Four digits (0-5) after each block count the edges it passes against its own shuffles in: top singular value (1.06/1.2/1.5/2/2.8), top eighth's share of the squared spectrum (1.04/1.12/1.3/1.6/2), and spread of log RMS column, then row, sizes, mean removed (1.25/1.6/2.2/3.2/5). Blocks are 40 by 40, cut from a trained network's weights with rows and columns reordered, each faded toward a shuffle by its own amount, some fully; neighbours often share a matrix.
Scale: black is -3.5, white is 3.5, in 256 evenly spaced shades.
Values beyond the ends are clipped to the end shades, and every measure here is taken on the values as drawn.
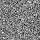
0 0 0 0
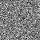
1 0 0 0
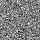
0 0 0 0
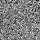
0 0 0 0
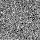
0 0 0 0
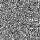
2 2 1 0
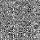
3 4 2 2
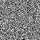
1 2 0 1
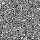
1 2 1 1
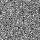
1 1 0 0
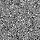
0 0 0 0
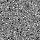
0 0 0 0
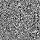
1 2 1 1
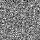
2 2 0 1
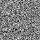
2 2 0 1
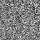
1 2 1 0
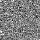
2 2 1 1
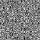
2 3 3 1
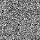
2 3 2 1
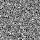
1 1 0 0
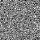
2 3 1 1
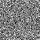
1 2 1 0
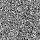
0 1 0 0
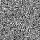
2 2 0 0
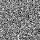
1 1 0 0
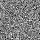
1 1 0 0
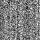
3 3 0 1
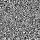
2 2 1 1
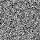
1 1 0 0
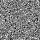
1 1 0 0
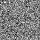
1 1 0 0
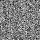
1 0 0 0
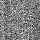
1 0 0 0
